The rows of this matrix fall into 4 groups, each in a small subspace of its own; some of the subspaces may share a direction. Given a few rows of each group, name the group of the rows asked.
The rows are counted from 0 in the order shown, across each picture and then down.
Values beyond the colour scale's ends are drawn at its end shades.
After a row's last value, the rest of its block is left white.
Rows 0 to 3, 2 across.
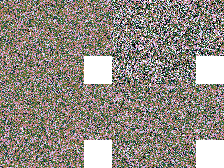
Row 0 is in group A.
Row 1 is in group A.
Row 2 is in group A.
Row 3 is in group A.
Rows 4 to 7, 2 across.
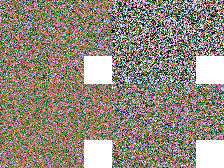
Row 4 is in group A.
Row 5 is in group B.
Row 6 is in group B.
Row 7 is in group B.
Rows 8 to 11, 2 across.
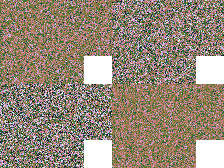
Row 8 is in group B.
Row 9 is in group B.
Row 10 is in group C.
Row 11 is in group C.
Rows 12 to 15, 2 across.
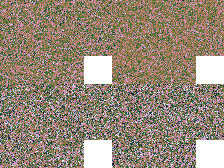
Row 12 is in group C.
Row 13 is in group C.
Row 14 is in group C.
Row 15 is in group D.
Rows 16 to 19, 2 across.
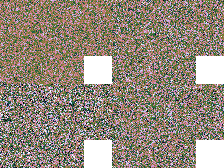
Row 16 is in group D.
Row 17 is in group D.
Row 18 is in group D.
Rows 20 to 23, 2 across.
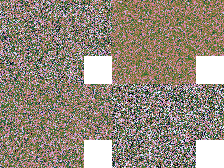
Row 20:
C
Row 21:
B
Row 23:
D
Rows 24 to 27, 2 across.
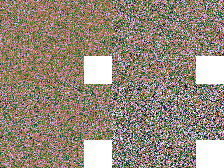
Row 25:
A
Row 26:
C
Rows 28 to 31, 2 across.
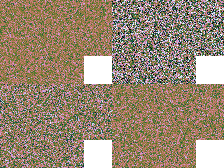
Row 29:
B
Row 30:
C
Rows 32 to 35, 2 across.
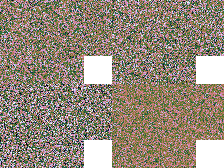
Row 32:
D
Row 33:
A
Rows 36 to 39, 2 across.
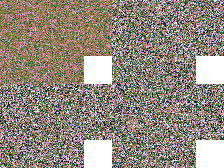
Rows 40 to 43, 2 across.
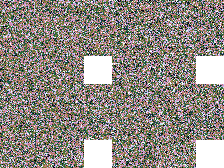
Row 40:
B
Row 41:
A
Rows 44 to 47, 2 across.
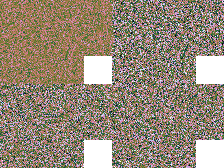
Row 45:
D
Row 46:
C
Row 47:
C
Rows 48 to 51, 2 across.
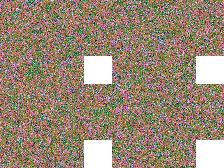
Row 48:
D
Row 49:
C
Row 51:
A
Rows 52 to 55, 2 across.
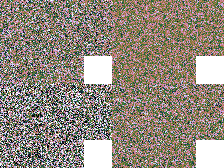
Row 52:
D
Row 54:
D
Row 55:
A
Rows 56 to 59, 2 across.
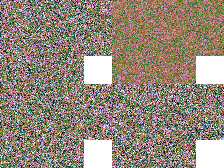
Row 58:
A
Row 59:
A
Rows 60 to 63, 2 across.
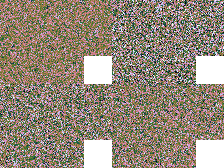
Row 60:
C
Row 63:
A
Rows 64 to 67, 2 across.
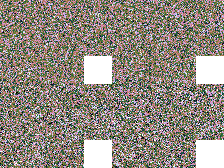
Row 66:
D
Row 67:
C
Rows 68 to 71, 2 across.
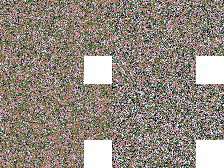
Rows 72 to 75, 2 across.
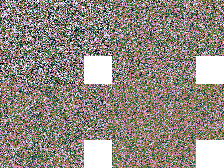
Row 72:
A
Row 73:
D
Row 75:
C
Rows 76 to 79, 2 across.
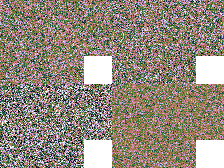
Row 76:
A
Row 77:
A
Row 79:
B
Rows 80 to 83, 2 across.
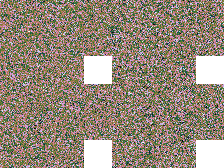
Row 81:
D
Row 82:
B
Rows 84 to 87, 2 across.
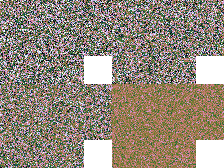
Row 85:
D
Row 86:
B
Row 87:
C
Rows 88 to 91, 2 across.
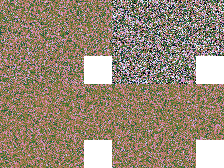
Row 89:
A
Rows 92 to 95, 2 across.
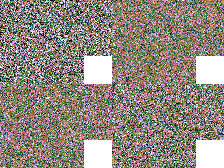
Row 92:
D
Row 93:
D
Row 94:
C
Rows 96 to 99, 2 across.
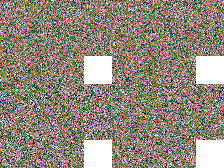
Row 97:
D
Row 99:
A
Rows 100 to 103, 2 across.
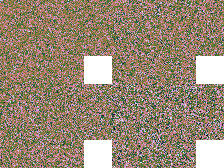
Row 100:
A
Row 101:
C
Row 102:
C
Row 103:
D
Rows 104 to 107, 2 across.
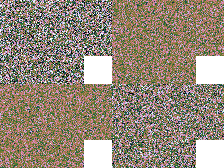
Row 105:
C
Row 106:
C
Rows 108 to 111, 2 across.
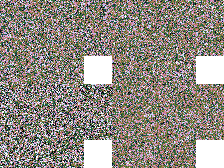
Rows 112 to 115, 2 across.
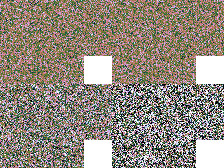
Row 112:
D
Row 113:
D
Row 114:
C
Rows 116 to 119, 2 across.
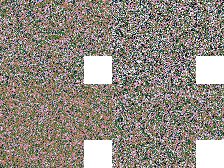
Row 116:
C
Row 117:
C
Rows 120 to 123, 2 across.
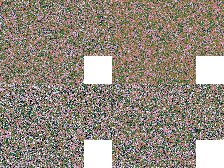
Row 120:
C
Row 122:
C
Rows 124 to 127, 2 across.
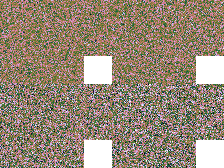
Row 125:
C
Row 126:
A
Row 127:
A
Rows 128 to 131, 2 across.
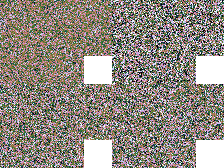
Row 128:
C
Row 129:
D
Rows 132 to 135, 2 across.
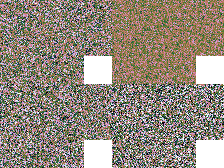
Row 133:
A
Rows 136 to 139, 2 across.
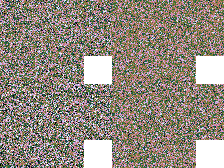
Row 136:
A
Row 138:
B
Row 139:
D
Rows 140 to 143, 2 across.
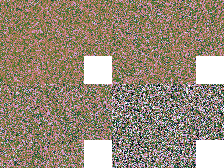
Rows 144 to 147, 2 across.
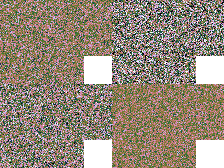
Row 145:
C
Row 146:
B
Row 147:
C
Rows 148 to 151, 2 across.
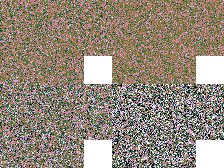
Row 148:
B
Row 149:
C
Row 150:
A
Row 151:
B
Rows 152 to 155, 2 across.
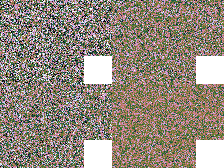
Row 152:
A
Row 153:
B
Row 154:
D
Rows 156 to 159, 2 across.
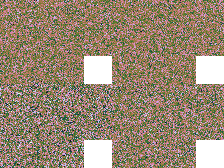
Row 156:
A
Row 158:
D
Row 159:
B
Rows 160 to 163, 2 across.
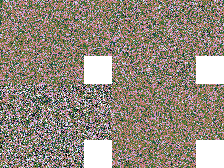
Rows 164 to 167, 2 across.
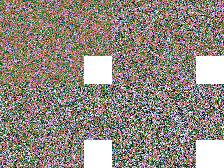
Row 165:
B
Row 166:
D
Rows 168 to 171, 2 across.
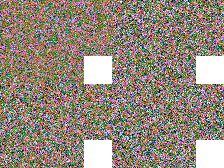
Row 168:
D
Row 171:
C
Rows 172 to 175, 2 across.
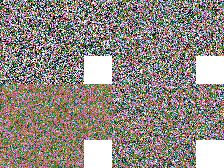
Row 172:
A
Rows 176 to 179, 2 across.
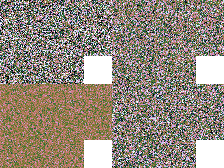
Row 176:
C
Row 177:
C
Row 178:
B
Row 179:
B
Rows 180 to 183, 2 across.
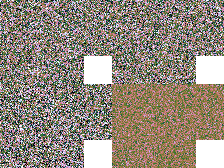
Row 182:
A
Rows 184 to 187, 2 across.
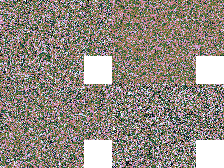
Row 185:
A
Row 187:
D
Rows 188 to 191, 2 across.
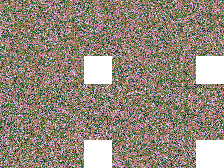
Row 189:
D
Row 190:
A
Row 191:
B
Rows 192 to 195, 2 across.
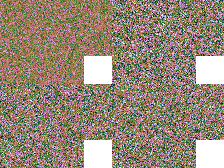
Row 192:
D
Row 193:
A
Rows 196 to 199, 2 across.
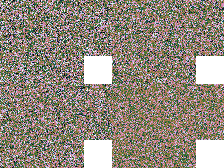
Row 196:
B
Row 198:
C
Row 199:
C
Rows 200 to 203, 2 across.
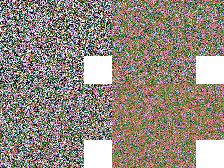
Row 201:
B
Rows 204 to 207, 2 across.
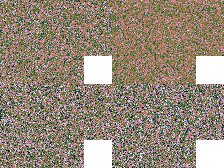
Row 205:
B
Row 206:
D
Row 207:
D
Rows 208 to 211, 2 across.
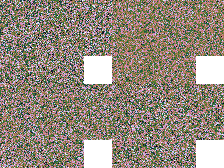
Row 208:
C
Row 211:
A
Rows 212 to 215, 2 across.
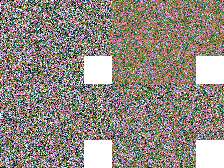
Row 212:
D
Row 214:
C
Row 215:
C
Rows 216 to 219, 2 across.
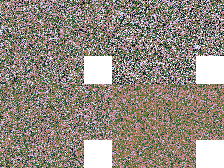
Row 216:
C
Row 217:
A
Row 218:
C
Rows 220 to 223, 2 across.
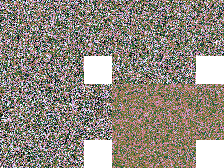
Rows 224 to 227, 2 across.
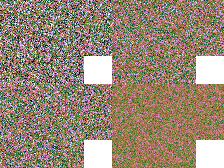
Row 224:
A
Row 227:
B
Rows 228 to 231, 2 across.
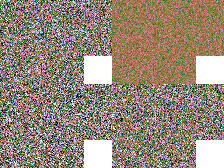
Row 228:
D
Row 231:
B
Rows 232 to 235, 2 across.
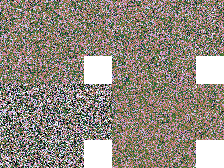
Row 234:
B
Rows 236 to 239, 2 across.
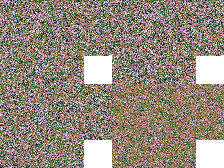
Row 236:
B
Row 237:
B
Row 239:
A
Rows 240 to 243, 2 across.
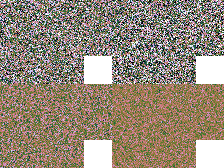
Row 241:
A
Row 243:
C
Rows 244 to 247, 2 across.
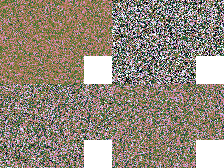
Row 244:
C
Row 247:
D
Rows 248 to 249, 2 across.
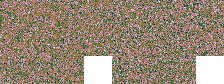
